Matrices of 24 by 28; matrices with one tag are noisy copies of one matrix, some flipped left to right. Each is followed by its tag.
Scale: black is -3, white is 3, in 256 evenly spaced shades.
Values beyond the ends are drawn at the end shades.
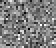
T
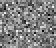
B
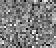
T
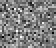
B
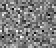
B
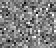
B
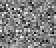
B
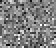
T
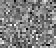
T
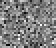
T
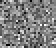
T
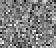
T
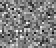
B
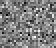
B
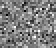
B
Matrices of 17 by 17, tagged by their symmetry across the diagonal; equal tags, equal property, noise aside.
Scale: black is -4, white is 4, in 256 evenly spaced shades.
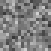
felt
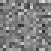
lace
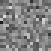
lace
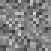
lace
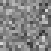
lace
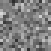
felt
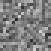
felt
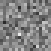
lace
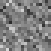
felt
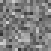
lace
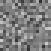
felt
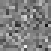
felt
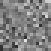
felt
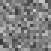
felt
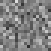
lace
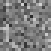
lace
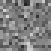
lace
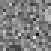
felt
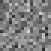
lace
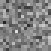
lace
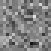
lace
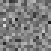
lace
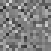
felt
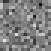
felt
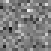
felt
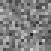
felt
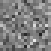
felt
